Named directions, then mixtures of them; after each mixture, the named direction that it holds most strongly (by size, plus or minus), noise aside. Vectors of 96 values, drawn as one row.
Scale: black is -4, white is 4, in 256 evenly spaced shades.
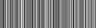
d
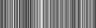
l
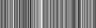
l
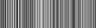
l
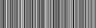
d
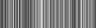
l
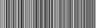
d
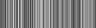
l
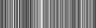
l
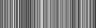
l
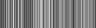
l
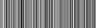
d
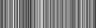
l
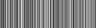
d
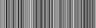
d
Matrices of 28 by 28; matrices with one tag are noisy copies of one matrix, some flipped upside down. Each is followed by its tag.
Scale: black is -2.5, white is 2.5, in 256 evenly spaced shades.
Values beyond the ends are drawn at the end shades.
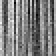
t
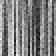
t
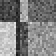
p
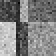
p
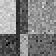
p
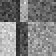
p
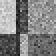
p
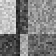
p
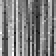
t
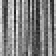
t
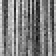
t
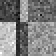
p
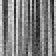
t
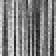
t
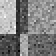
p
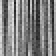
t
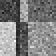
p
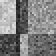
p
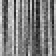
t
